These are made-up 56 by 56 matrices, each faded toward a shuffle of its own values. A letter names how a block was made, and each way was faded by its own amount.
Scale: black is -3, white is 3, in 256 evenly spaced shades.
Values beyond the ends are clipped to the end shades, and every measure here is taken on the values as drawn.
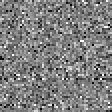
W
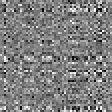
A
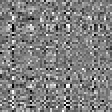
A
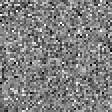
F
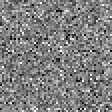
W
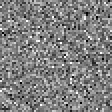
F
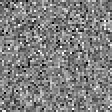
F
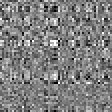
A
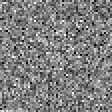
F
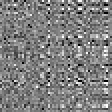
A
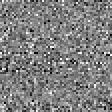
W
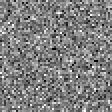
F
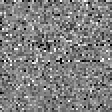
W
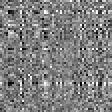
A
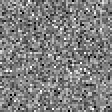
F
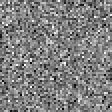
F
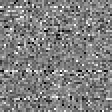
W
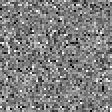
W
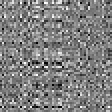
A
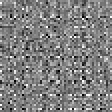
A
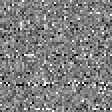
W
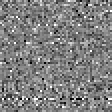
W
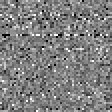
W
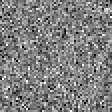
F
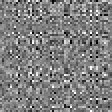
A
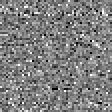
W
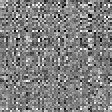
A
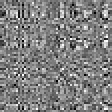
A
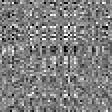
A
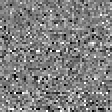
W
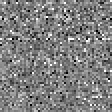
W
